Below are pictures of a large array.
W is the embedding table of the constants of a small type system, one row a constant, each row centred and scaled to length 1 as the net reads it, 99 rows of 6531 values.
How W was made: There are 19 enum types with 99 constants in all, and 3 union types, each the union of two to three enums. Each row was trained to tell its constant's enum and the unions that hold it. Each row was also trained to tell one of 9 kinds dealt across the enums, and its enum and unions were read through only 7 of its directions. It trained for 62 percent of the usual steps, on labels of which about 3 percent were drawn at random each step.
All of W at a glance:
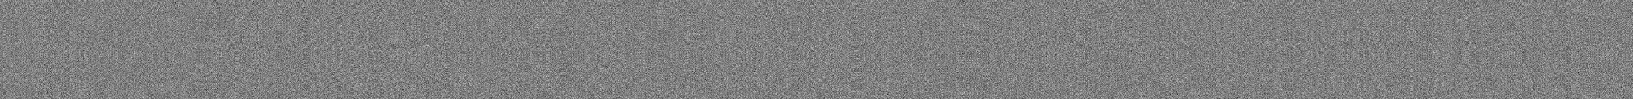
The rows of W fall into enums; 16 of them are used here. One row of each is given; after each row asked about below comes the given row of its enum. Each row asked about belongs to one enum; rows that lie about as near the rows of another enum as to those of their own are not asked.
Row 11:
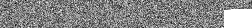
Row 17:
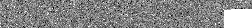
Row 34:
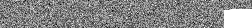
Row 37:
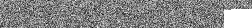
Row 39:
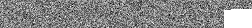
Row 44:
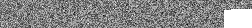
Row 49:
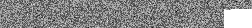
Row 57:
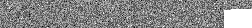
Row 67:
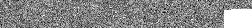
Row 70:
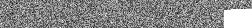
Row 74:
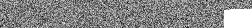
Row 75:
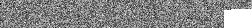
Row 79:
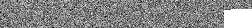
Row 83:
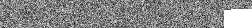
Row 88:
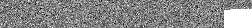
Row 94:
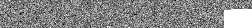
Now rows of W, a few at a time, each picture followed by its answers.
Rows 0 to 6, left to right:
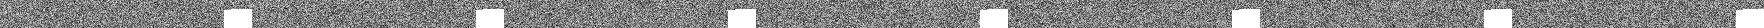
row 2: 74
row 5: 70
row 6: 70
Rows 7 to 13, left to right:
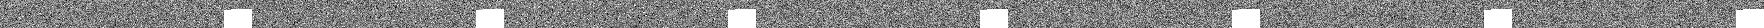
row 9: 34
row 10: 57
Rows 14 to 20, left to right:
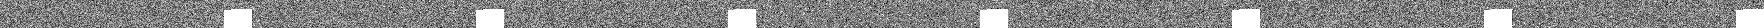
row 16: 34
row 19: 44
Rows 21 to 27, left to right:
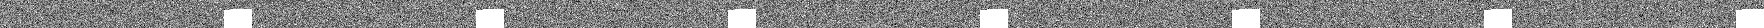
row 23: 75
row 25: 75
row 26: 74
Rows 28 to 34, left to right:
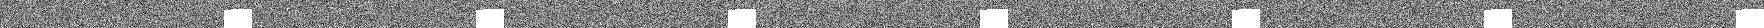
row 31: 39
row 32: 39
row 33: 70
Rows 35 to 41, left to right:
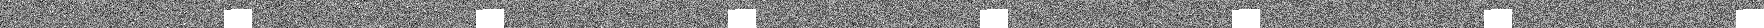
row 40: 49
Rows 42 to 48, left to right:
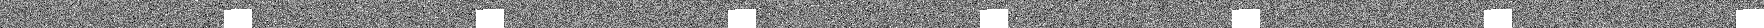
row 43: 74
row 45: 79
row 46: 17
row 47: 70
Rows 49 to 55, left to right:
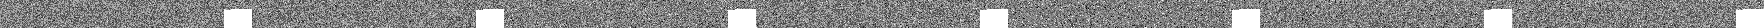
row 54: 39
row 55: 49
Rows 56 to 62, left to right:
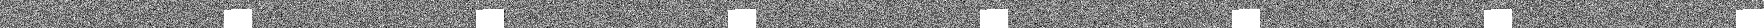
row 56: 37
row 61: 83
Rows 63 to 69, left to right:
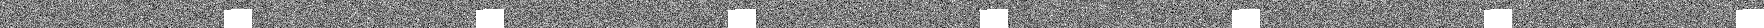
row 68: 39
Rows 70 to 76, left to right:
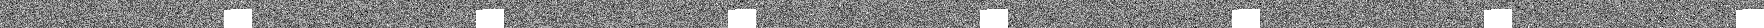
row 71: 88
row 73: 83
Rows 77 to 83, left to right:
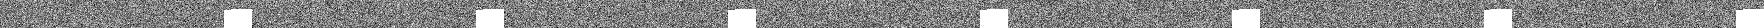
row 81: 49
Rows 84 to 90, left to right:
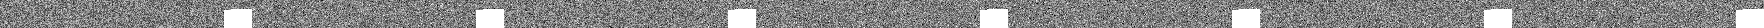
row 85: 57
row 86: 49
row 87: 34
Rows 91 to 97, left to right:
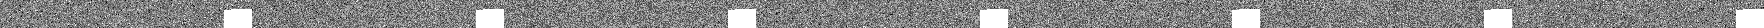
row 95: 34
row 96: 57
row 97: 17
